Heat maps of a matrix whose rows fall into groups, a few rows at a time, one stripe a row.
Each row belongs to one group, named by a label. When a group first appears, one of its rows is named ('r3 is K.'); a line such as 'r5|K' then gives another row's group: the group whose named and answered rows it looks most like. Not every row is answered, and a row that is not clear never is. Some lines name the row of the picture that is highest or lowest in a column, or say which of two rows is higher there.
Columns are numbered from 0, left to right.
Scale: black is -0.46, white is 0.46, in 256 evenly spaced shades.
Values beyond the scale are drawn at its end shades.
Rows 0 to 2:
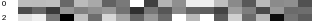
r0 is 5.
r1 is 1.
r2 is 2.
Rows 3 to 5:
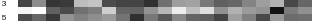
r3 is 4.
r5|1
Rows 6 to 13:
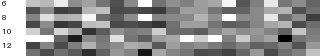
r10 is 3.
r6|5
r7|4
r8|5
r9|4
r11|2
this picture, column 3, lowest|11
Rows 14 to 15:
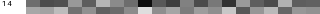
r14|1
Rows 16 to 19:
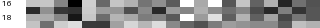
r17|4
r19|3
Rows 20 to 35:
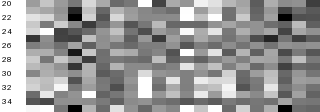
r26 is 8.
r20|5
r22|2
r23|3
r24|2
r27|2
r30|5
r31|5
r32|5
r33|5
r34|8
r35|2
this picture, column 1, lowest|34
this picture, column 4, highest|33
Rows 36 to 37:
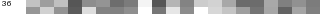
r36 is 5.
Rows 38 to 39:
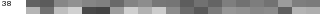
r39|3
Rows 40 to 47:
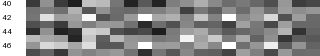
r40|4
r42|5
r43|1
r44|4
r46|5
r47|1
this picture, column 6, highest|45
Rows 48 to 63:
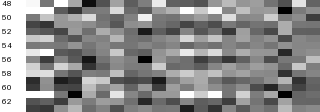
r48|3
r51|8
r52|1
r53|2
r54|8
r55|2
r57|3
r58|2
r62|1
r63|8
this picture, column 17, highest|50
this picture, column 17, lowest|60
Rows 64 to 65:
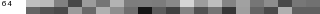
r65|1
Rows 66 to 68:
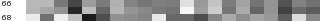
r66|2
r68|3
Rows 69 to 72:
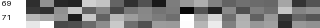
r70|8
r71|2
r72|2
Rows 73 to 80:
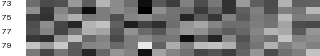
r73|1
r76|4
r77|4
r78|8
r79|5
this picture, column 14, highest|79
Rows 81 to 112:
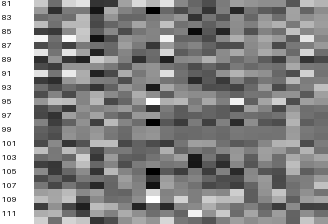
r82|1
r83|8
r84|3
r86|3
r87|1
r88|3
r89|4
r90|8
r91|3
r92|8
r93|1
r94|4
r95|5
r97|8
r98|1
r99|8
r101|4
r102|3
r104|8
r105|1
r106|1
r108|5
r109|5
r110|4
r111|2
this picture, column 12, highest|109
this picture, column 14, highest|95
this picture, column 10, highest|109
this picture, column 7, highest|81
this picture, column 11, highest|111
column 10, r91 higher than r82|Yes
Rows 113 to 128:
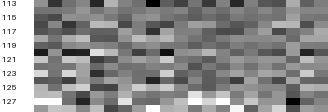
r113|1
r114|8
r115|8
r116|4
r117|1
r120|4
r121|3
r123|3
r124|1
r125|3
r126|2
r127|2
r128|5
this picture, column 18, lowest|127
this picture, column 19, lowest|120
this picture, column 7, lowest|120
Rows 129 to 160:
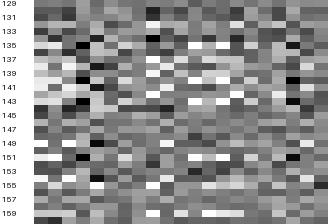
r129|8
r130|1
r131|1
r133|4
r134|1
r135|2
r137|5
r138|3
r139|5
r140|2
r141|3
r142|5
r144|4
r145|4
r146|3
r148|8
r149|3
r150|4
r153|8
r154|3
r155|5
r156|4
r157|3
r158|4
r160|8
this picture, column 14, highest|142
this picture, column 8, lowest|134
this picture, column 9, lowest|144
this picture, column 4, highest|155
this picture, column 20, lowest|155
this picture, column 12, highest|159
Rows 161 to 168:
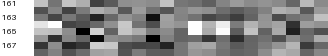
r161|3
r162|4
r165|2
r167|4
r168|4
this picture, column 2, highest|161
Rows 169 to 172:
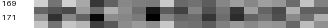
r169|3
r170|1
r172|3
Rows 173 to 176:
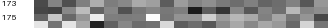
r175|5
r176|3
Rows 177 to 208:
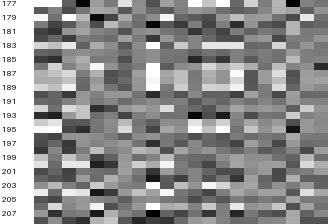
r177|2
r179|3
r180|1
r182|1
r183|5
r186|5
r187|5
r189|5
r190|1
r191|8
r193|8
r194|2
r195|2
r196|8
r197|1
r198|4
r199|3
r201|1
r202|1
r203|5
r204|3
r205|8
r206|5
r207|1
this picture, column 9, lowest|208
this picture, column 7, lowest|208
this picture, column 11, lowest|193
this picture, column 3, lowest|177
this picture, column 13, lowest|193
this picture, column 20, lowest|186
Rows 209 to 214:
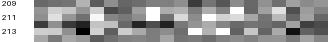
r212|4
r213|2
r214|3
